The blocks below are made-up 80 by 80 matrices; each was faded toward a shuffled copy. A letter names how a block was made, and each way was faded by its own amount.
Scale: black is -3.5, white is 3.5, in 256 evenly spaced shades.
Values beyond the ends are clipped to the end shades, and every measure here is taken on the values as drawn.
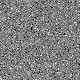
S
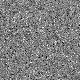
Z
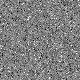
S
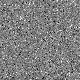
S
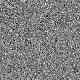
Z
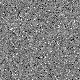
S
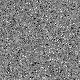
S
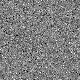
Z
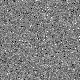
S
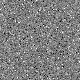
S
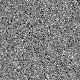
Z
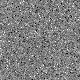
S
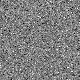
Z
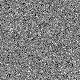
Z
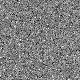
Z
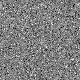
Z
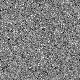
Z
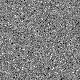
Z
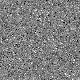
S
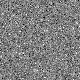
Z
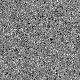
Z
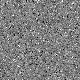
S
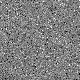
S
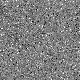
S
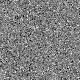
Z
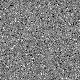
S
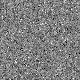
Z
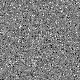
S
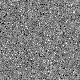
S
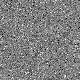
S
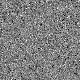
Z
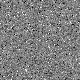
S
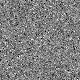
Z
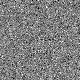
Z
